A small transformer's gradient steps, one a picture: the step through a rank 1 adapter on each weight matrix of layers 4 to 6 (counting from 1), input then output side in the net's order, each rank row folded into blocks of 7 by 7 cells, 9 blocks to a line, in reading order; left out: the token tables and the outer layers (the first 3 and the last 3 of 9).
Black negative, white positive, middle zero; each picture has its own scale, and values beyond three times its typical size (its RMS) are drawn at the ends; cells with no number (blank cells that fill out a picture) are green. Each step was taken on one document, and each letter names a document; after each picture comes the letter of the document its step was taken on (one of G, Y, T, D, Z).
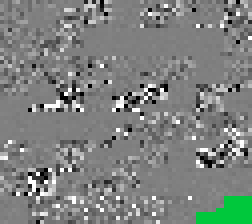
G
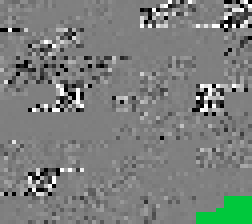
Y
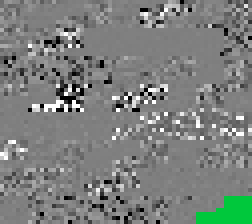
G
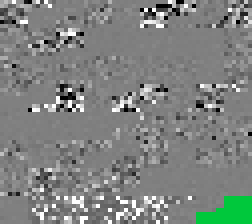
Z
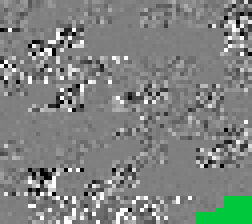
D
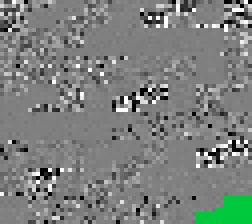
Y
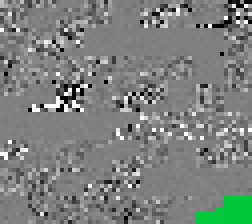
G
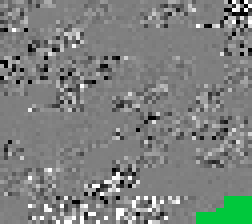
D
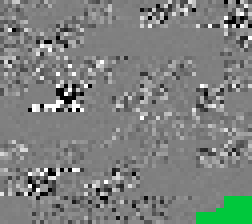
G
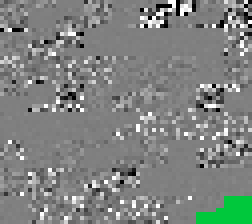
Z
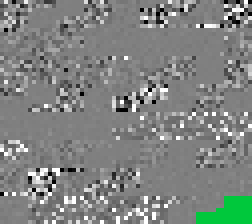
Y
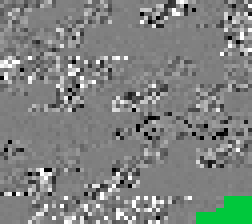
D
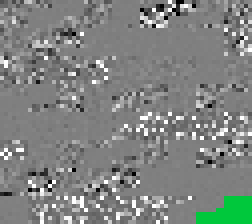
Z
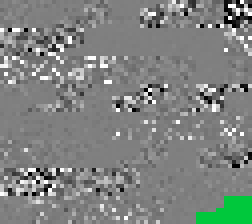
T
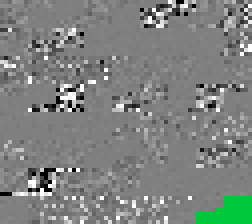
Z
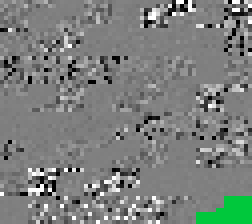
D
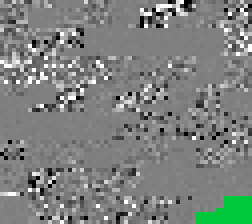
Z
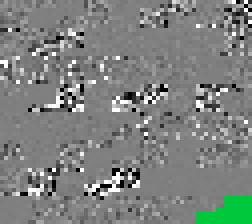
D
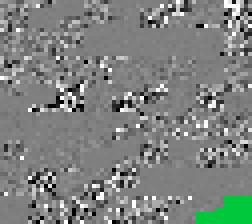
D
